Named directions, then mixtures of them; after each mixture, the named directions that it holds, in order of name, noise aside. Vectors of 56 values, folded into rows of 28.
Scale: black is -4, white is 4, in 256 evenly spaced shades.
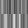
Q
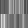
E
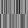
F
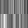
E, Q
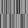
F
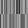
F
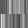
E, Q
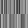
F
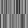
F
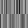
F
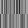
F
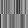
F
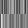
E, F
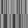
F, Q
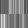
E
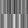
Q
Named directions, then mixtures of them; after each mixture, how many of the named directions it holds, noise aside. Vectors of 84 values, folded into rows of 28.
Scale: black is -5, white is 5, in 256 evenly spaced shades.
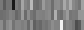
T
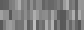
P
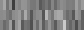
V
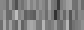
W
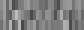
two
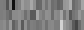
three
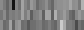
two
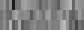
three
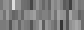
two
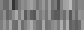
two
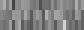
one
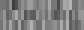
two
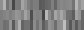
one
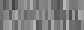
three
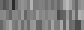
three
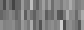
two
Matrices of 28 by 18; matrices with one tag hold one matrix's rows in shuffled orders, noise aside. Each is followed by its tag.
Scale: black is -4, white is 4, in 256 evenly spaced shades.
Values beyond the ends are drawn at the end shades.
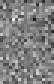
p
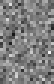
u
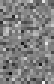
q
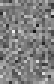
p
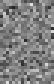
q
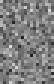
u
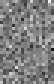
u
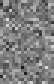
q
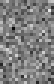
u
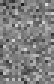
q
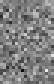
q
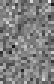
u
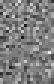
q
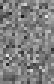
q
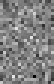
p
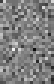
p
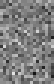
p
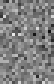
p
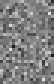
u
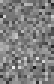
p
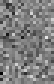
q
